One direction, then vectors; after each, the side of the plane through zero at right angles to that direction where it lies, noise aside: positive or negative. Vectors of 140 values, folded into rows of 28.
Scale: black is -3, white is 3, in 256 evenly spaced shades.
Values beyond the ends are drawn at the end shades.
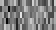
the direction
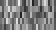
negative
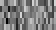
positive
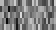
positive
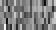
positive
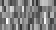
negative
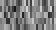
positive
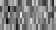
positive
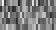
positive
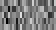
positive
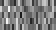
negative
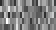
negative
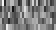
positive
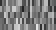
negative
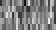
negative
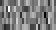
negative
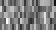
negative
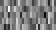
negative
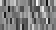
positive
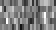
negative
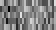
positive
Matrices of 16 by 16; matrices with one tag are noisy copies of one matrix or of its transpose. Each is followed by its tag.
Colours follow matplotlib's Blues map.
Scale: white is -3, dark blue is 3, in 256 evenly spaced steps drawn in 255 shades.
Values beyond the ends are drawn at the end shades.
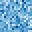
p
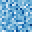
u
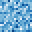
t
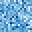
p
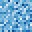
t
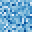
u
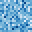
p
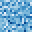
u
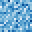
t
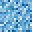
t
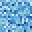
u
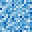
t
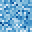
p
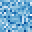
u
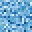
u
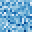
u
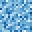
t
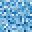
u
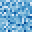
u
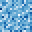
t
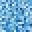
u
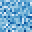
u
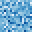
u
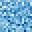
u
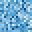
p
